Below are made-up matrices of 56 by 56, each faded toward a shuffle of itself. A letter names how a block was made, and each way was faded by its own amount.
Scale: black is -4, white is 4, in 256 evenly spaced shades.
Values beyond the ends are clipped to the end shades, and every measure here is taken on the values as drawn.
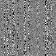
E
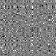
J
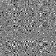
J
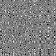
J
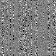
E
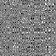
J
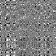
J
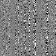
E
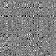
J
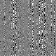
E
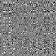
J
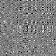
J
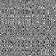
J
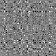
J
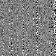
E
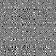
J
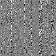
E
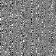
E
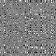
J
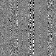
E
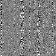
E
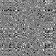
J
